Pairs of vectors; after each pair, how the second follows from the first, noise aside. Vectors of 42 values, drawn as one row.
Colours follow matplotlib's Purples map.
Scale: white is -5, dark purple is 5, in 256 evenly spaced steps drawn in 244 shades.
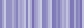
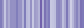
sign-scrambled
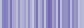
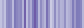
reversed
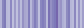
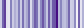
scaled up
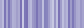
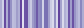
scaled up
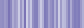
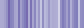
sign-scrambled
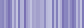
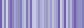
reversed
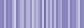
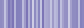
reversed
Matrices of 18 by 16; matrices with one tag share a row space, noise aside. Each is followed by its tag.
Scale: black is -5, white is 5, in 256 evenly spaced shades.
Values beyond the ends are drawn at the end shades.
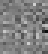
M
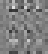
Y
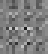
Y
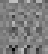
Y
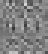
Y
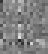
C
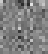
C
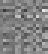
M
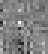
C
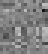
M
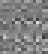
M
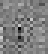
C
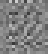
Y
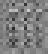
Y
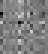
C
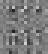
Y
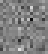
C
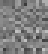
M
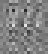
Y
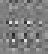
Y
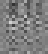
Y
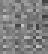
M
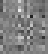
C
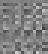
M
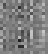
C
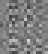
Y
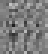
Y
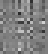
C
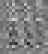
Y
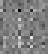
C
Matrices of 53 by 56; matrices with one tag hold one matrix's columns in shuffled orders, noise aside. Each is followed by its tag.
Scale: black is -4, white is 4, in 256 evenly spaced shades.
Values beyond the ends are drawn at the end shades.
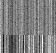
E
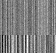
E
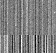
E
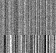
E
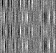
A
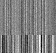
E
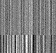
E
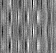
A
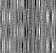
A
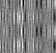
A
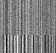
E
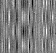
A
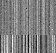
E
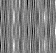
A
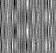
A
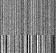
E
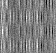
A
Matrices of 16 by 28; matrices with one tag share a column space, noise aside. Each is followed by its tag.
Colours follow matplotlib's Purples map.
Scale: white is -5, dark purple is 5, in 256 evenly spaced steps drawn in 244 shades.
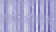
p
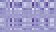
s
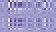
s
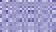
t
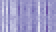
p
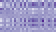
s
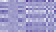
t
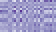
t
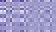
t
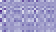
t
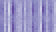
p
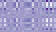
s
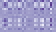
s
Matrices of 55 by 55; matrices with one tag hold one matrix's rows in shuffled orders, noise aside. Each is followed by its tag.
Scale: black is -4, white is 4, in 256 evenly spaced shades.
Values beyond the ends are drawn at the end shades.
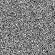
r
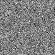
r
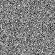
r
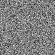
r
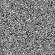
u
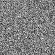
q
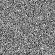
q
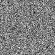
r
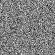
r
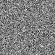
q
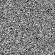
u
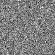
q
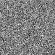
q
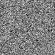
u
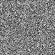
r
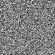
u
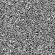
u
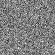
q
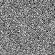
r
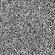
r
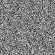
r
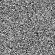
u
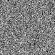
r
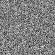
q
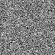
u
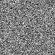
u
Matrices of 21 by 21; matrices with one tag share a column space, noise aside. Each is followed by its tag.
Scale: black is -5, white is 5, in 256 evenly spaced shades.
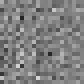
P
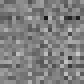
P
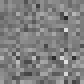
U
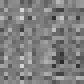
P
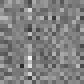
P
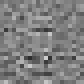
U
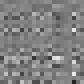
U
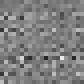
U
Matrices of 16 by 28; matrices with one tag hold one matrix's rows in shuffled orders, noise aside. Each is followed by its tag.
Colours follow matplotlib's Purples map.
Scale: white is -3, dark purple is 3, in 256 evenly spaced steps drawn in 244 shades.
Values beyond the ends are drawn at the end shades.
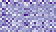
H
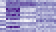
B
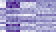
B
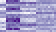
B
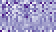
H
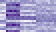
B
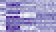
B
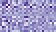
H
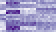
B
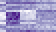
B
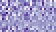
H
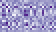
H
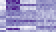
B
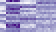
B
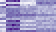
B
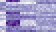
B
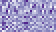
H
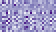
H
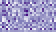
H
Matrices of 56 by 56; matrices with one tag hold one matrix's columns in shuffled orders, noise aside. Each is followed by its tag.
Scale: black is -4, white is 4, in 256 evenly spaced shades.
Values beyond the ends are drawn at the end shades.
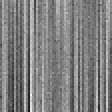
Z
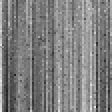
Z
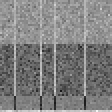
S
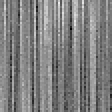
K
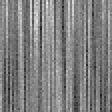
K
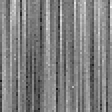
K
